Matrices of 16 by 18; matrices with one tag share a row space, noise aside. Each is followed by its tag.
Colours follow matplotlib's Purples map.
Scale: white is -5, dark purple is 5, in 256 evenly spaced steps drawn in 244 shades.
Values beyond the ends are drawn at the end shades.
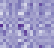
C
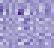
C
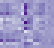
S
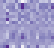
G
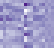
S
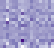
G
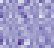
C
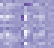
S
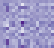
G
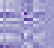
S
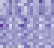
C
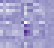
S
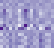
C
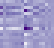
S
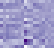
S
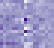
S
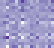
G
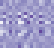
C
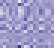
C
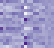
S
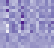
G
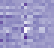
S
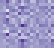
G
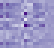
S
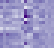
S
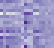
S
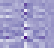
S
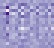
G
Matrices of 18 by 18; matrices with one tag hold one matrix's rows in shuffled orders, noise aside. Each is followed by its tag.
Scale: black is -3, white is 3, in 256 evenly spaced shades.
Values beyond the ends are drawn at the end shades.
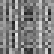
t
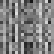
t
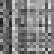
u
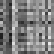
u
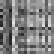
u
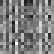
t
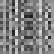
t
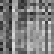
u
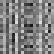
t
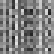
t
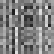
t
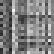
u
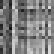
u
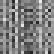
t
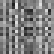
t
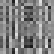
t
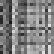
u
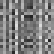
t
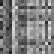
u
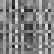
t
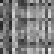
u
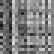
u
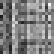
u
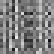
t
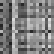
u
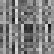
t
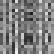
t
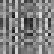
t
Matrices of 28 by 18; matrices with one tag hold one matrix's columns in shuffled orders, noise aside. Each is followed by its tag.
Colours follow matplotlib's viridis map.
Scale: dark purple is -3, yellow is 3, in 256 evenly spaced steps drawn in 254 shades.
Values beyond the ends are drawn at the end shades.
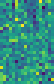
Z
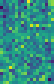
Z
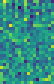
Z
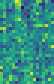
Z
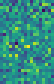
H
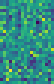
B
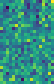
Z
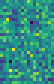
B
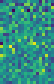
H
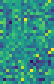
B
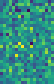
H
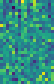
Z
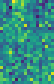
Z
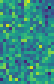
Z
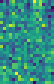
Z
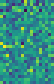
H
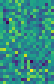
B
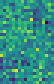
B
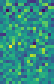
H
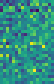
H
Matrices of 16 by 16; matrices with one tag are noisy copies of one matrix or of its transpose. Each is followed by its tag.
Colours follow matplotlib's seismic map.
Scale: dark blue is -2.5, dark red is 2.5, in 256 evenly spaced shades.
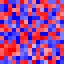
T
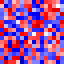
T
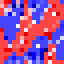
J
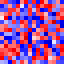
T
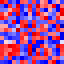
T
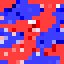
J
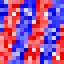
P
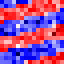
P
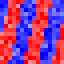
P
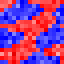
J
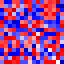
T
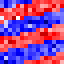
P
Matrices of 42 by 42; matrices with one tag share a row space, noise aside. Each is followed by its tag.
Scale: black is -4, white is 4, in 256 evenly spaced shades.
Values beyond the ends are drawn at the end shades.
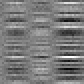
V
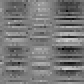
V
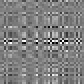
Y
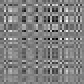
Y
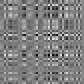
Y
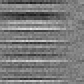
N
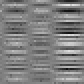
V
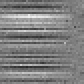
N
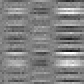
V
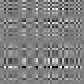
Y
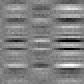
V
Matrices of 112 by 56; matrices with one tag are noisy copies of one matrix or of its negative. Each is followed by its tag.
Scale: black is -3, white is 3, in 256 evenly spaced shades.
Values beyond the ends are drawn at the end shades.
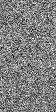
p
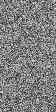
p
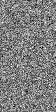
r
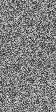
p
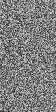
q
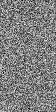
q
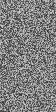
q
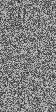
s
